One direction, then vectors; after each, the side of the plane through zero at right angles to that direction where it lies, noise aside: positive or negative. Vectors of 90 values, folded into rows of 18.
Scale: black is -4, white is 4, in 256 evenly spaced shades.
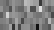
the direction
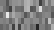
positive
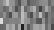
negative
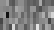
negative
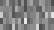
negative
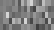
positive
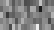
negative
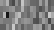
negative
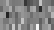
negative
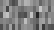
positive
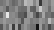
positive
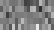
negative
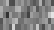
negative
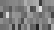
positive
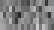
negative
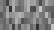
positive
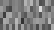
positive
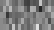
negative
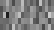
negative
